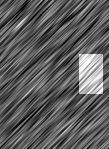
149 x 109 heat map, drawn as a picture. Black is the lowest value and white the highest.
An odd patch, higher than its surroundings, sits in the middle right. The ninth with the highest average is the middle right. The grain runs diagonally up to the right.
